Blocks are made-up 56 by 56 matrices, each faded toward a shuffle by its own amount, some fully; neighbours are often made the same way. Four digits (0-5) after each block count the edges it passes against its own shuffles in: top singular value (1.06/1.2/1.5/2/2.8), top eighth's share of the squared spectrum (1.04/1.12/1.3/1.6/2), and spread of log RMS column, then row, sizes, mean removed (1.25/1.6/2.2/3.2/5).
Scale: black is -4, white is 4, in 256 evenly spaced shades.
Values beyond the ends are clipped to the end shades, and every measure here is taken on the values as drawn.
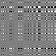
5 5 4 4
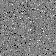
0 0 0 0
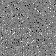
2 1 0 0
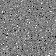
1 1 0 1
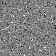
0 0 0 0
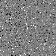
2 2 1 0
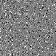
3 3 1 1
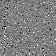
2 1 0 0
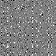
4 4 2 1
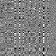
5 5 3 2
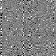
4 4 3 2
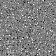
2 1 0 0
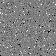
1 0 0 0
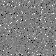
1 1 0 1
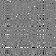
4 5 2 2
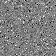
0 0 0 0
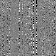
3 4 3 0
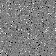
0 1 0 0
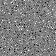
0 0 0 0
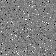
0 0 0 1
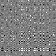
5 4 2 2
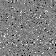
3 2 0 0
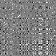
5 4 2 3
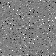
3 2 0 0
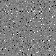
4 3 1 1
